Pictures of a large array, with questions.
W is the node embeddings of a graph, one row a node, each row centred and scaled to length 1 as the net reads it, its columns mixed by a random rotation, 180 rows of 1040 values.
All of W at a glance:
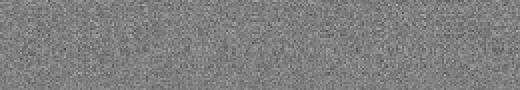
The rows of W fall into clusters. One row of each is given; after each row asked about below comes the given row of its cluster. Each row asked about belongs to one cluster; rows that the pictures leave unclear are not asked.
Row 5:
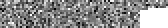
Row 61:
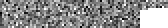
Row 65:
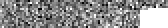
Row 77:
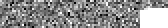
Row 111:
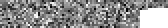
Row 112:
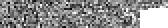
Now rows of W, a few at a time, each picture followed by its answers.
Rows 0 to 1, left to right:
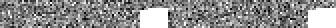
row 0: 111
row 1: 61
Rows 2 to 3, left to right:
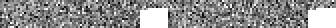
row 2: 61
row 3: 61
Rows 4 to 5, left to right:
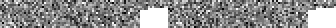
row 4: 5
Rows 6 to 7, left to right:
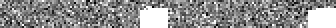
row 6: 77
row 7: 111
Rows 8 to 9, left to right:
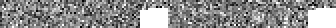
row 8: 61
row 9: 65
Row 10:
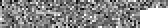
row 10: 65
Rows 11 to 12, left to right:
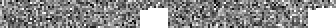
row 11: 65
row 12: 112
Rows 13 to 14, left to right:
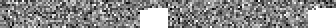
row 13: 111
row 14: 77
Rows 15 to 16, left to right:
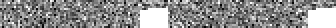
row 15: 5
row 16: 5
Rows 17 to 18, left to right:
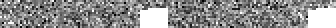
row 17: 5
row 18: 112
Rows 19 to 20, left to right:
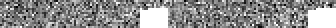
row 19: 112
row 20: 65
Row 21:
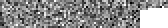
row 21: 61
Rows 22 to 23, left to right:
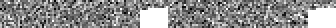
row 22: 5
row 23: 112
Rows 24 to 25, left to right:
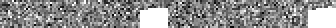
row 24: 111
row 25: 112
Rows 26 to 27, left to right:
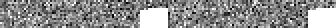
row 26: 111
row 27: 61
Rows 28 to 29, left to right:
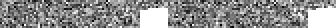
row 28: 112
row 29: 112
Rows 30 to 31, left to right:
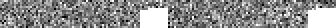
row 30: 5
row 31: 77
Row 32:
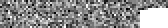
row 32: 111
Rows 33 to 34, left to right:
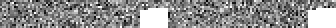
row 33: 112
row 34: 61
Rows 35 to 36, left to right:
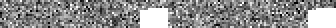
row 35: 61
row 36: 111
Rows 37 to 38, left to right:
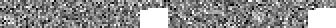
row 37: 5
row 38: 65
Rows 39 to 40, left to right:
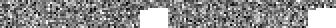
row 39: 111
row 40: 65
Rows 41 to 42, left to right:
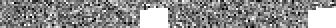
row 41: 112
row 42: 5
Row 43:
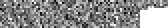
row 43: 5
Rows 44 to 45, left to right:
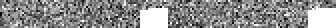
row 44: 61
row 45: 77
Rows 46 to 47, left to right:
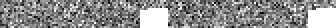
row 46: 61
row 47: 112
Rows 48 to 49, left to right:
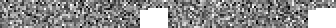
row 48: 61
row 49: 61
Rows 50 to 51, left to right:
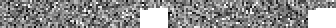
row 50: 112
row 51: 61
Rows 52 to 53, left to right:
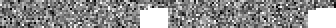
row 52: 77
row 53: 111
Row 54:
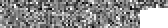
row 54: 65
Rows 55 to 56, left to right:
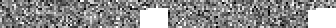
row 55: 65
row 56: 61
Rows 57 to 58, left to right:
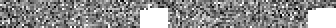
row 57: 77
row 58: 111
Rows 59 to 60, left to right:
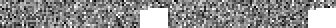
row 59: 77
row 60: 61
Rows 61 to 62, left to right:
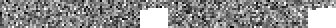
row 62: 112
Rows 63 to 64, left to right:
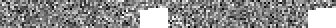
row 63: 112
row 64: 5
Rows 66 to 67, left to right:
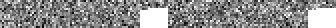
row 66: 5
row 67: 77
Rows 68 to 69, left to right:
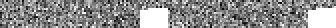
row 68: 61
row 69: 5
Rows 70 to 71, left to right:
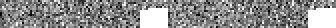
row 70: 61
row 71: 61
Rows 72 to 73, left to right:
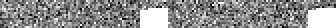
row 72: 61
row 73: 111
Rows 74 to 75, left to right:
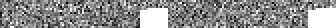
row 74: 61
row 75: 112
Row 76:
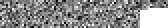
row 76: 77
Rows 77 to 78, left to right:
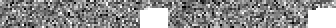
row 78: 112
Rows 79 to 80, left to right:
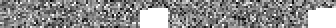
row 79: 111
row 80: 5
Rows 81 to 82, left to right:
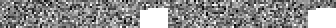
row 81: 112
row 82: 111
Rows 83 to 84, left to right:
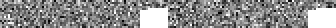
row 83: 5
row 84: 77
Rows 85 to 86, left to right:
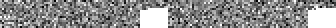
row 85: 5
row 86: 77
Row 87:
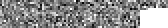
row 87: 65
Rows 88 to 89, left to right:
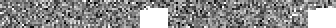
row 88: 77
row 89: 112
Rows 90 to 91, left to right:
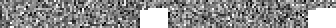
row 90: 61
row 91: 61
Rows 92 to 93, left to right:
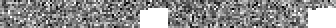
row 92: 111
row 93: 112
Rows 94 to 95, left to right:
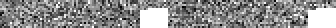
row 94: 61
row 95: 112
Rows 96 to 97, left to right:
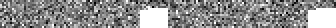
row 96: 77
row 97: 111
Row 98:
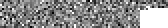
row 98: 77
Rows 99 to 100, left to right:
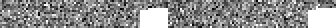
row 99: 111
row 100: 77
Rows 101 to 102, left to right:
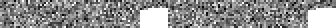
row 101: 111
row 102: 111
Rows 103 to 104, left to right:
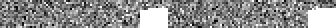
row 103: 112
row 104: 77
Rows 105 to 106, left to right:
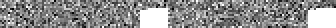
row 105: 5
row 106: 111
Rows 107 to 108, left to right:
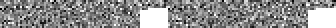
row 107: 5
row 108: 5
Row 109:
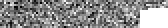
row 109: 112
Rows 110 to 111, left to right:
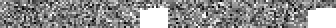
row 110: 112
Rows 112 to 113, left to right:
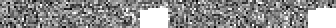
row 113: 65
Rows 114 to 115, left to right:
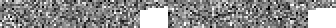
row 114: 5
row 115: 61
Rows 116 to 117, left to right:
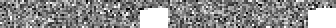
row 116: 111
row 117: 65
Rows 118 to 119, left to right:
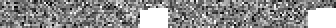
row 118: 112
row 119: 111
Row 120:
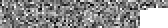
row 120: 65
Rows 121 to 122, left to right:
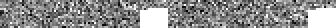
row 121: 61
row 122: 112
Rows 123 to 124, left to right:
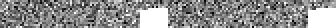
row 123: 112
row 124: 112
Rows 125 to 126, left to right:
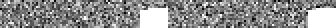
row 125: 5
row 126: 111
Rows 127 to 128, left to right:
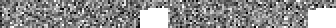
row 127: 61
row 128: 65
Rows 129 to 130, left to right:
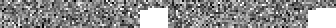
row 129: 5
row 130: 111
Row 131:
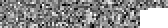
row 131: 65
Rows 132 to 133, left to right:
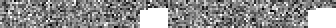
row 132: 111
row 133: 111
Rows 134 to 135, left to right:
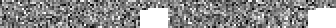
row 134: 65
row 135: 65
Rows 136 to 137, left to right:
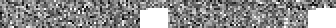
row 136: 61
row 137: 65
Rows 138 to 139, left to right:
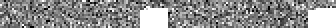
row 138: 77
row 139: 61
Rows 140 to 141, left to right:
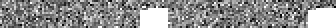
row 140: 65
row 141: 111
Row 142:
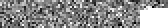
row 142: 77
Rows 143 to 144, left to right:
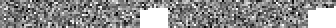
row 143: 112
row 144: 5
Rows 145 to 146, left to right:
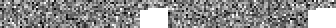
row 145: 5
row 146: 61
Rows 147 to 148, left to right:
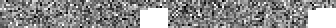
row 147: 61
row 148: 112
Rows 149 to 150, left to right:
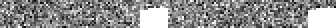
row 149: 112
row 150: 111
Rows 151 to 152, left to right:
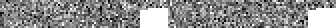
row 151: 61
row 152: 65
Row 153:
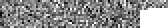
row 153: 61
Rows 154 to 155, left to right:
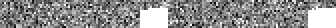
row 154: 112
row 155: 77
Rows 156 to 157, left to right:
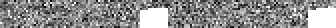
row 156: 111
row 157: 112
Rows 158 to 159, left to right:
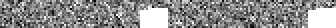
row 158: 77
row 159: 5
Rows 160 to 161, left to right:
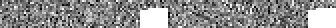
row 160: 65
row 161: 61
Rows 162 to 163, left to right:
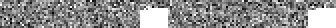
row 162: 77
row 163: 65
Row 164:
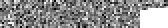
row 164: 5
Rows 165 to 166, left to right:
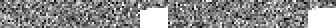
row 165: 5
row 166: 77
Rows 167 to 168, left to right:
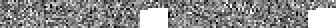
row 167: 111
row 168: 61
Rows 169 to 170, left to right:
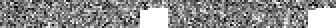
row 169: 112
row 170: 65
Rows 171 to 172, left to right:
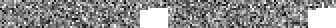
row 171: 5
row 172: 112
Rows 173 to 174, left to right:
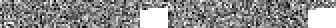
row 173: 5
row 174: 61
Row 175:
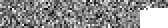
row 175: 77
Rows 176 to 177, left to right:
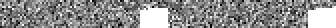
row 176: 77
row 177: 5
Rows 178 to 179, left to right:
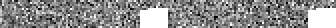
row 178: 65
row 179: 61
